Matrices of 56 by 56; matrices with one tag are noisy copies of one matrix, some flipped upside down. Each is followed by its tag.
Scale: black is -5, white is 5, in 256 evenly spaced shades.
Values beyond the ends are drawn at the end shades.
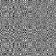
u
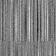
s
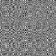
u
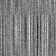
s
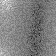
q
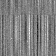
s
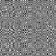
u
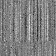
s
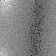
q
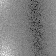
q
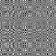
u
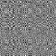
u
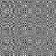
u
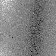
q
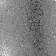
q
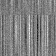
s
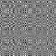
u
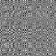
u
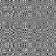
u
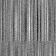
s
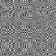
u
